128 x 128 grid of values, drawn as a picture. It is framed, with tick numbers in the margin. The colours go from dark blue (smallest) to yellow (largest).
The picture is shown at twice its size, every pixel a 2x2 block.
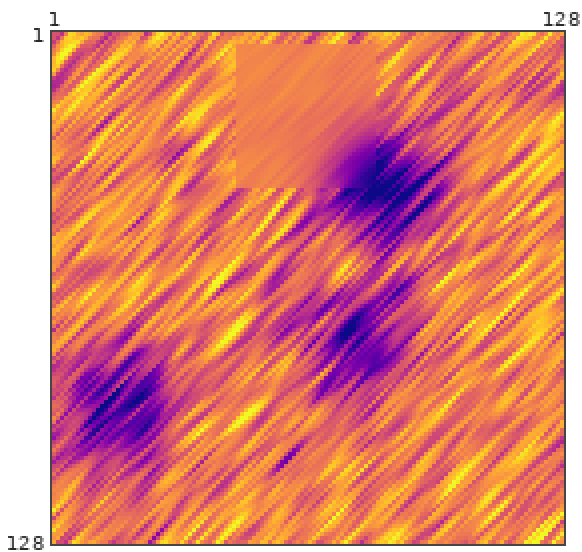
Calmest part: top middle. Odd patch: calmer, in the top middle. Mirror symmetry: none. Dips: three. Average level on the scale: 60%.
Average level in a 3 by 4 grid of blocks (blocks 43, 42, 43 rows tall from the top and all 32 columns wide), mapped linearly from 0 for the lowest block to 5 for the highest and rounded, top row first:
5514 / 4405 / 1445
